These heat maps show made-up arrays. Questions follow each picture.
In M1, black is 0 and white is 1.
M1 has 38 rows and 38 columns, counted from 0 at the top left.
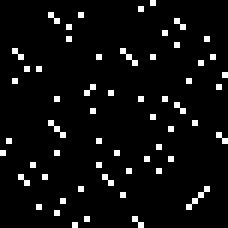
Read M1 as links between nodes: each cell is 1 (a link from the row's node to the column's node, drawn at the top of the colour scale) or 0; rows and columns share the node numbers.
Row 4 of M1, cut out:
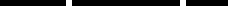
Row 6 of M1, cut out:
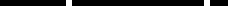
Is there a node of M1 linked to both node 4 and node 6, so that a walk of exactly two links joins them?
yes
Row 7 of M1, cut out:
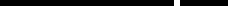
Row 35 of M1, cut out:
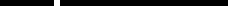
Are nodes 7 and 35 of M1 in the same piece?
yes
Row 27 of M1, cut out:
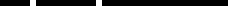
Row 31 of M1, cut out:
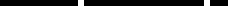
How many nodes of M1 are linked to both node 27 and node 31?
0
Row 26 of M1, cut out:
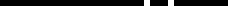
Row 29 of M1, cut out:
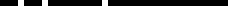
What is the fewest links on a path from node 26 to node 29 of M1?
5
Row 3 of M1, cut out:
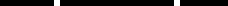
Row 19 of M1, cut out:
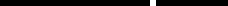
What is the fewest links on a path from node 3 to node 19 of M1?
3
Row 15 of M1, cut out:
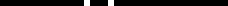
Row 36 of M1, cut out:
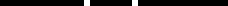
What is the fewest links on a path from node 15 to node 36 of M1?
2
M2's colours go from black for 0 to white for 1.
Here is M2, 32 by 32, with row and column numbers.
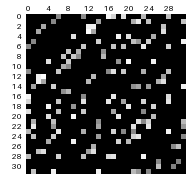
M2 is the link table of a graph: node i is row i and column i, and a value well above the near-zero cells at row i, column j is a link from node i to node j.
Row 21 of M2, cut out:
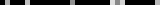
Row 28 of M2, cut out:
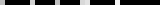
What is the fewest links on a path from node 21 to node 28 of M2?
2
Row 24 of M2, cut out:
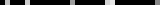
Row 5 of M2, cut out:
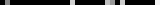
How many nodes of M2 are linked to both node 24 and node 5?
5
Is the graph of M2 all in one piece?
no
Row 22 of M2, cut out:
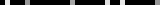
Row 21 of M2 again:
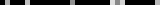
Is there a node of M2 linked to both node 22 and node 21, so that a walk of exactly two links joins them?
yes
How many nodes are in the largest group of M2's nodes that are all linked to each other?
7
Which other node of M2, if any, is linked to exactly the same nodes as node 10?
node 15
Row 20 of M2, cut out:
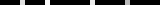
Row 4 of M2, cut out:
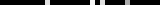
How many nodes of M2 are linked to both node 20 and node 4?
3
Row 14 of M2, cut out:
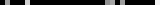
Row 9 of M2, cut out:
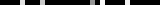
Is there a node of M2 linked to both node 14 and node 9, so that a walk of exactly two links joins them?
no
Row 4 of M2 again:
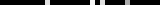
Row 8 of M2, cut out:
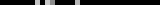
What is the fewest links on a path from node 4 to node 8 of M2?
2
